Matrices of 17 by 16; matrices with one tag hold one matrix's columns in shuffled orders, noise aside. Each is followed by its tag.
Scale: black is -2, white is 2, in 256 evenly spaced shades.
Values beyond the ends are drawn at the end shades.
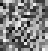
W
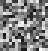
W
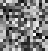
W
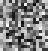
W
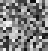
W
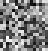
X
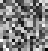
W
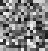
X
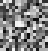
W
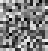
X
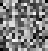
W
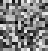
X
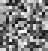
X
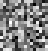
W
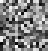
X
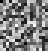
W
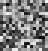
X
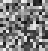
X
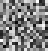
X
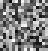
W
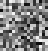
X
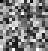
W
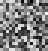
X
